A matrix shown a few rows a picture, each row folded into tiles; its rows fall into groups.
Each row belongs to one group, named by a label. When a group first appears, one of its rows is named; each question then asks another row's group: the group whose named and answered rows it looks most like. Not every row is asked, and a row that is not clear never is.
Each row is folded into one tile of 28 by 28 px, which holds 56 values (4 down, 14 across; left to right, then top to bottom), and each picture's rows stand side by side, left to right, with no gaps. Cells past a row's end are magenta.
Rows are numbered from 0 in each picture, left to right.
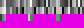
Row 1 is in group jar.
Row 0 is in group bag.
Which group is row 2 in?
jar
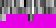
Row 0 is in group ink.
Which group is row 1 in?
bag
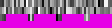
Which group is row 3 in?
ink
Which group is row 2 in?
bag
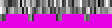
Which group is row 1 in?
jar
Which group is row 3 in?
ink
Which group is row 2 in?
bag
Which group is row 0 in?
jar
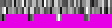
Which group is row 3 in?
bag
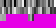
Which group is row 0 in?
ink
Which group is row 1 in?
jar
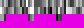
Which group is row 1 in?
bag
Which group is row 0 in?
jar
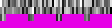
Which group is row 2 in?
bag
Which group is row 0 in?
jar
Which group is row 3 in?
jar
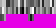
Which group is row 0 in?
bag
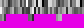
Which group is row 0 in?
jar
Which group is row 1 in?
ink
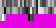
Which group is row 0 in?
jar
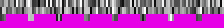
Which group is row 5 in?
ink
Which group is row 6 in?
jar
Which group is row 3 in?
jar
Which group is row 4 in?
jar
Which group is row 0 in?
ink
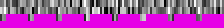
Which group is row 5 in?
ink
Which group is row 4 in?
bag
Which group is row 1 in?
bag
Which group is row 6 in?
jar
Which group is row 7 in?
bag
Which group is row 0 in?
bag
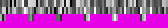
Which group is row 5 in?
bag
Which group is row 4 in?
jar
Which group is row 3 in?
bag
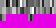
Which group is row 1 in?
ink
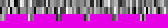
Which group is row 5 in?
ink
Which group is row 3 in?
bag
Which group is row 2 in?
bag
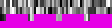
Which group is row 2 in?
ink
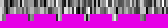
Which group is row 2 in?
bag
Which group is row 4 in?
jar
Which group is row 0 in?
jar
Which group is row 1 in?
bag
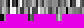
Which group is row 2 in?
ink
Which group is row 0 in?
bag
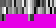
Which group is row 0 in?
ink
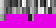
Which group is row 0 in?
jar
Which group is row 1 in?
bag
